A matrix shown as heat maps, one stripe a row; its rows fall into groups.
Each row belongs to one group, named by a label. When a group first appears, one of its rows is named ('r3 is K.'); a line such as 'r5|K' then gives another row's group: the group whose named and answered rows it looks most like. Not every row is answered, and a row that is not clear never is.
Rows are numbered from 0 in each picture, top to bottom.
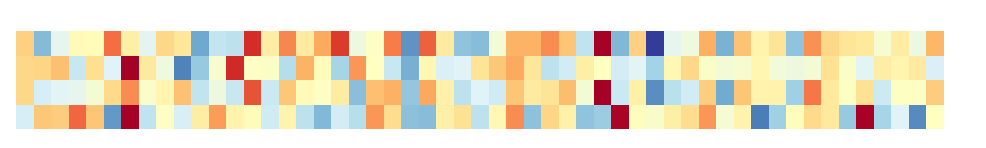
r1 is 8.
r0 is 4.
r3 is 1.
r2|4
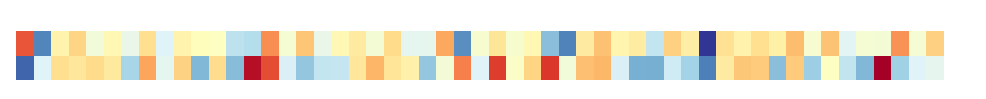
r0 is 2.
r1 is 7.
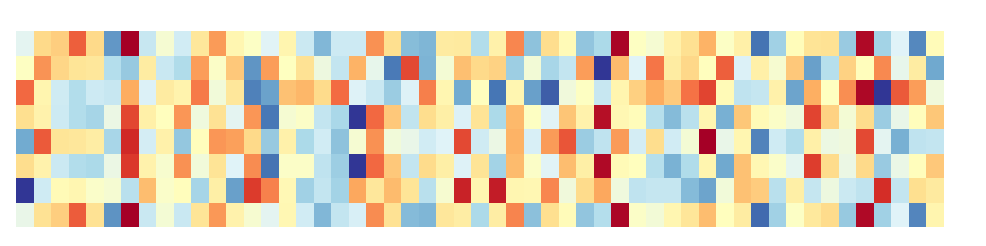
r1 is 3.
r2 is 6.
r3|4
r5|4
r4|1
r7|1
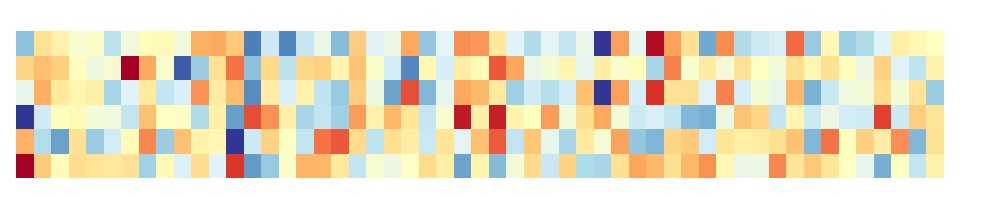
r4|2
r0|3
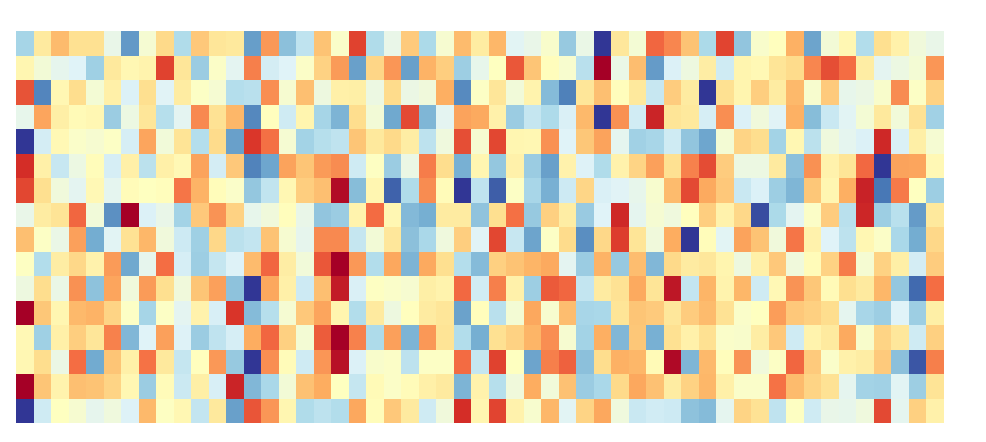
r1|4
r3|3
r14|6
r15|7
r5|6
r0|3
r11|6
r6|6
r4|7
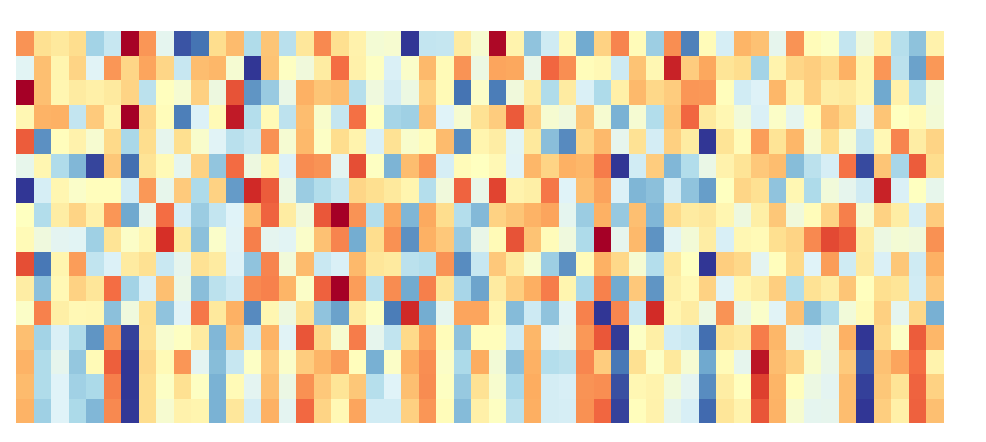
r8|4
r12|2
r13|2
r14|2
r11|3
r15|2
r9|2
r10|4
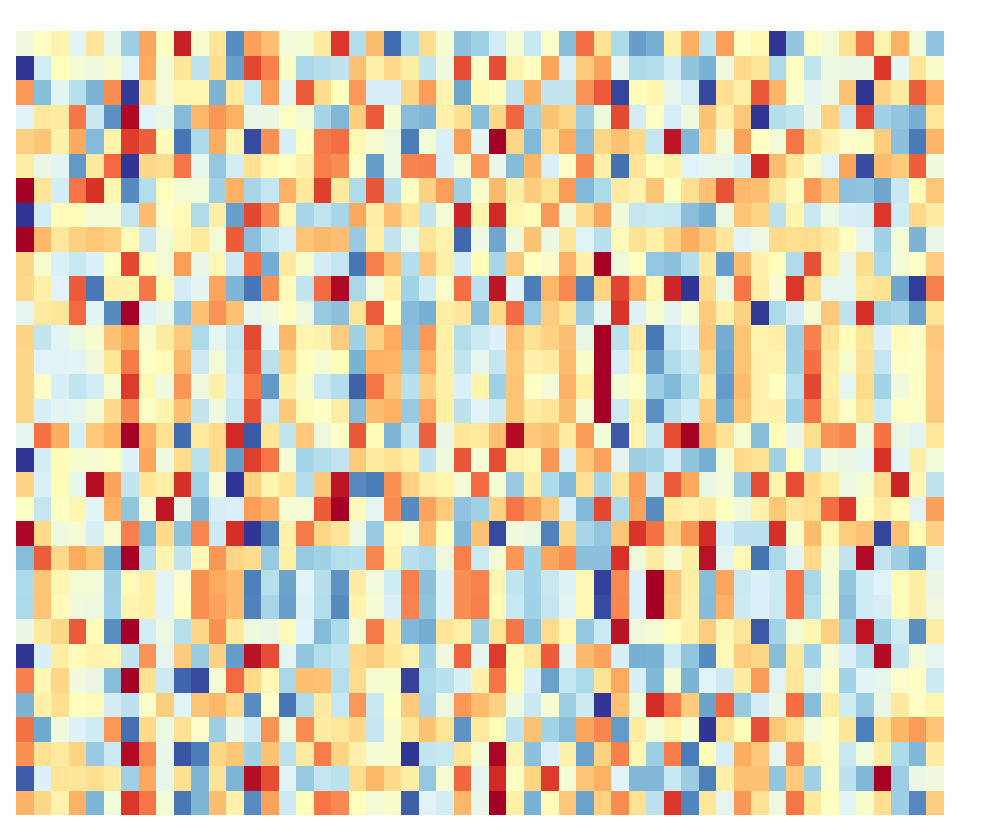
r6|6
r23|3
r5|2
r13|4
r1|7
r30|7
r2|2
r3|1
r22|3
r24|1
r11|1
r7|7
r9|4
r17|7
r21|1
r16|8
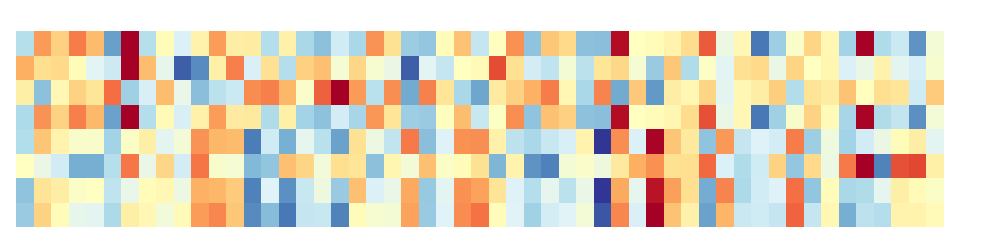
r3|1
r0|1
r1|8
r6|3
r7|3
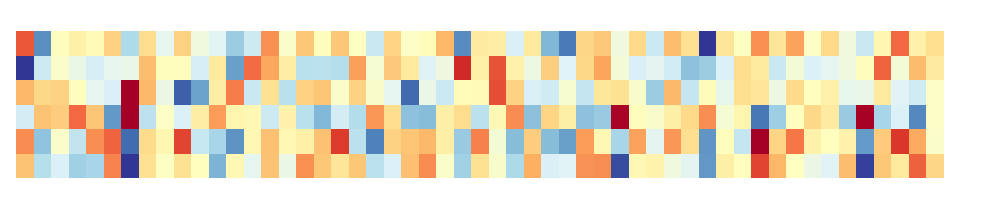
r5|2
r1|7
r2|8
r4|2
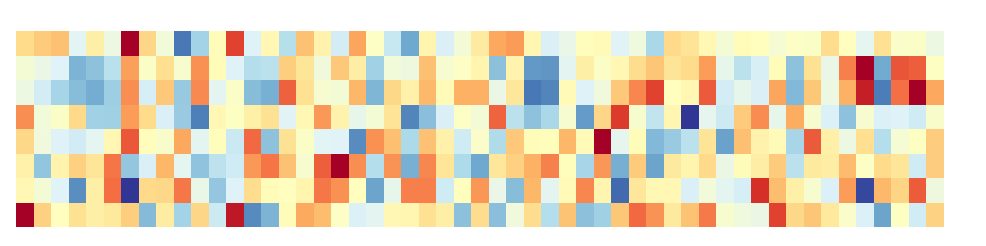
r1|6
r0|8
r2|6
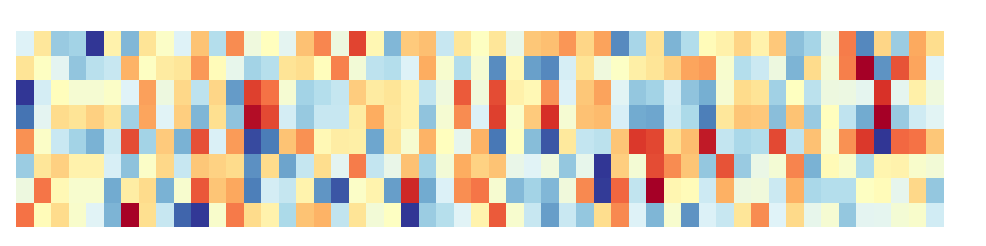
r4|6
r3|7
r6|3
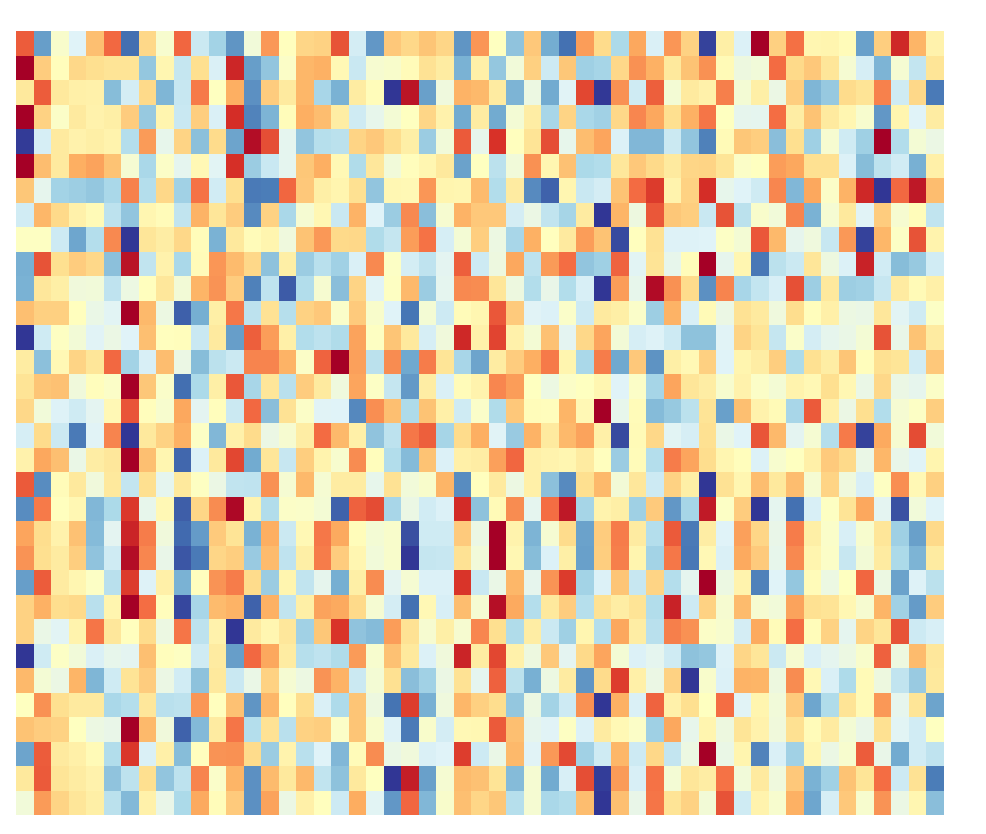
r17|8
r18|2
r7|3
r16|2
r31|3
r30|3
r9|1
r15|4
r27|3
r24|2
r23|8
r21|8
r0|2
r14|8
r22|1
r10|3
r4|7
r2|3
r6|6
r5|6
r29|1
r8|2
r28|8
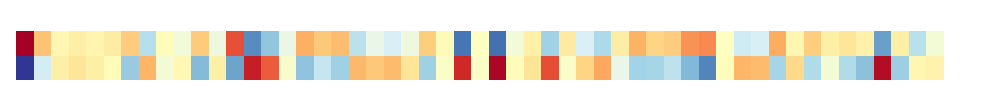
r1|7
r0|6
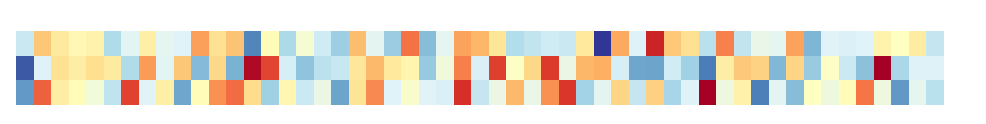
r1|7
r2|1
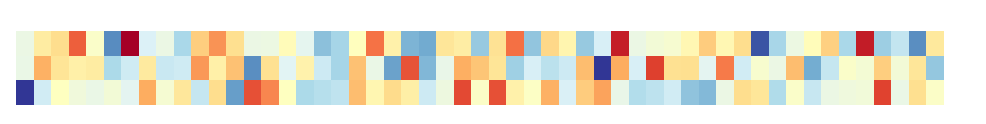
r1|3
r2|7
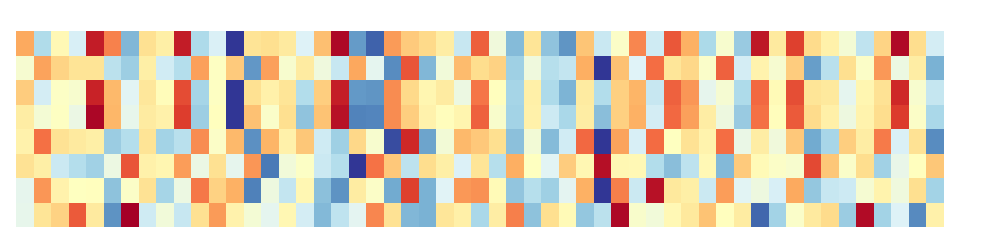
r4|3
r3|2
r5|4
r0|2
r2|2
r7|1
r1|3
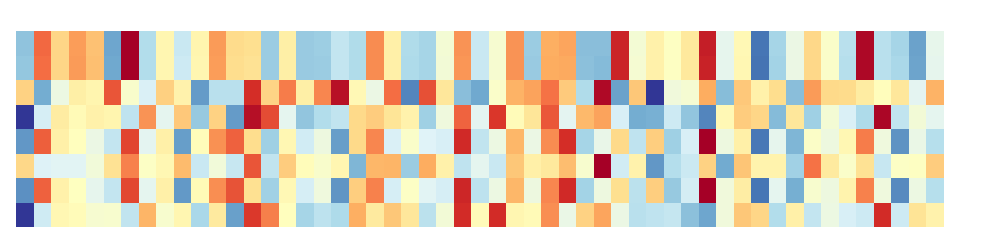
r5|4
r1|1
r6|1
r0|1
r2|4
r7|7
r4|1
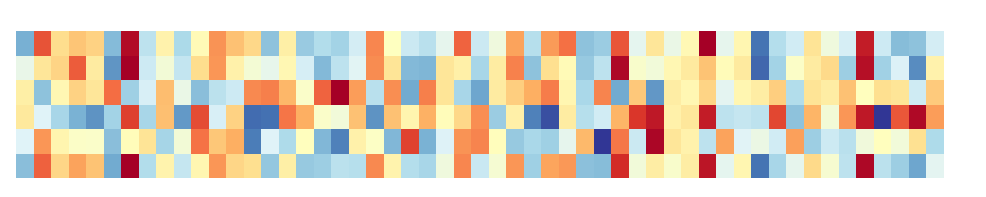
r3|6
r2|4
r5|1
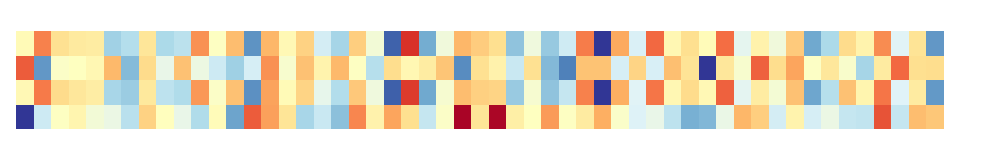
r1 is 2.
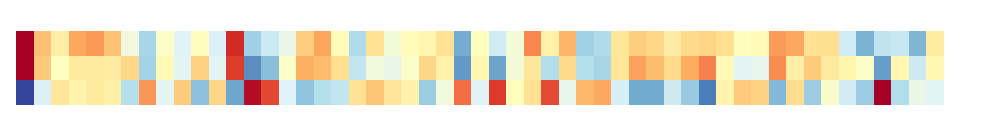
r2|7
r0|6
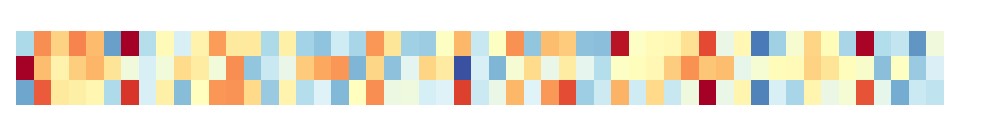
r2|1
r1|6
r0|1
